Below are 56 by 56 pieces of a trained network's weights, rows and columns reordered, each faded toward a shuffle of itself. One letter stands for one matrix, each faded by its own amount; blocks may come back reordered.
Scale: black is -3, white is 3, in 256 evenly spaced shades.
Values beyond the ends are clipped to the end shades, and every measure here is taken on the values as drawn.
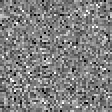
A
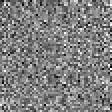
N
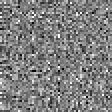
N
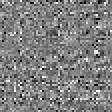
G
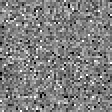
A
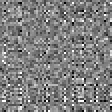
G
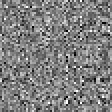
N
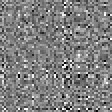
G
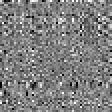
G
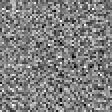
N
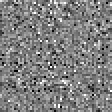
A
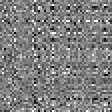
G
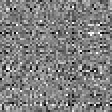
G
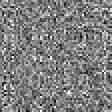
N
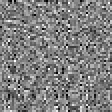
N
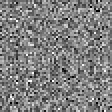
N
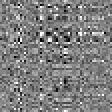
G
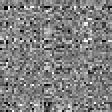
G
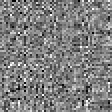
N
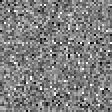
A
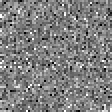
A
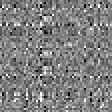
G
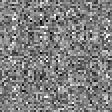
N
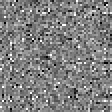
A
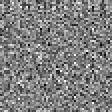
N
